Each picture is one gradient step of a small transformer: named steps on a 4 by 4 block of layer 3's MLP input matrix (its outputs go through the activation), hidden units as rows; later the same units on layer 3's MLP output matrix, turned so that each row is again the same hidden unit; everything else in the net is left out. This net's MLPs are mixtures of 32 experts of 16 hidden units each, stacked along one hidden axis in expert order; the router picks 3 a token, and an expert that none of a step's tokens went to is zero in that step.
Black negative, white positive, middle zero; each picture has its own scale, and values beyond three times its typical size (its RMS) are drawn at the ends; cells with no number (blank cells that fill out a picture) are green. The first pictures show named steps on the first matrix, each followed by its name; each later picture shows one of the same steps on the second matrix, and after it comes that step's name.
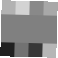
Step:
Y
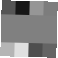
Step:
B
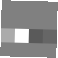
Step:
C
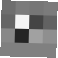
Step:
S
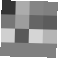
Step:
S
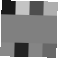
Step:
B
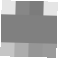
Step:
Y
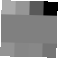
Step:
Y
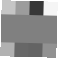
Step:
Y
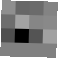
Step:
S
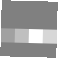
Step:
C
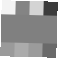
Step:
Y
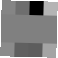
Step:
Y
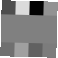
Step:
Y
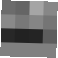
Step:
S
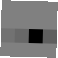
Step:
C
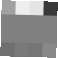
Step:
Y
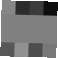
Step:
B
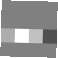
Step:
C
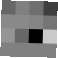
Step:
S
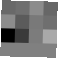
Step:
S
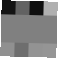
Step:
Y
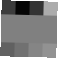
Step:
Y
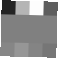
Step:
Y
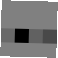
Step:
C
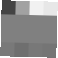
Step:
Y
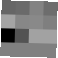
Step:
S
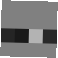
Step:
C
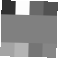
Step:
Y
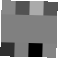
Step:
B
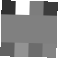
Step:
Y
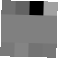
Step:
Y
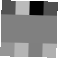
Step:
B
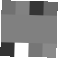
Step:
B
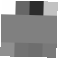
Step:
Y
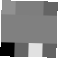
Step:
B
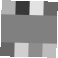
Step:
B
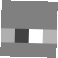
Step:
C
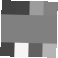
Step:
B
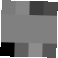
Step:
B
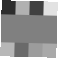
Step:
Y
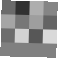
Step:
S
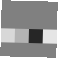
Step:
C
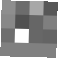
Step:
S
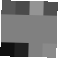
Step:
B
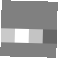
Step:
C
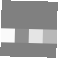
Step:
C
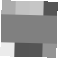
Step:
B
